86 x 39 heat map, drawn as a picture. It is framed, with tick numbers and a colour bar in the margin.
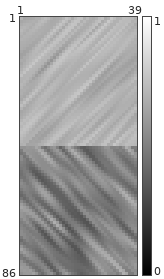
It is made of 2 by 1 panels. Panel 1,1: high, slanting up to the right, faint in contrast. Panel 2,1: middling, slanting down to the right.
